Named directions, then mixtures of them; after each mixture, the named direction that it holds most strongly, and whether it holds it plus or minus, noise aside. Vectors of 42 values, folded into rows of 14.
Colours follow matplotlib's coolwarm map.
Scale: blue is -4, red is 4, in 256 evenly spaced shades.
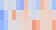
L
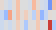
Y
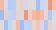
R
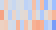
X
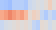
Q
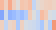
Q, minus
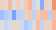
Q, minus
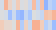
X, plus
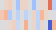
Y, minus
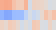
Q, minus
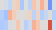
Y, plus
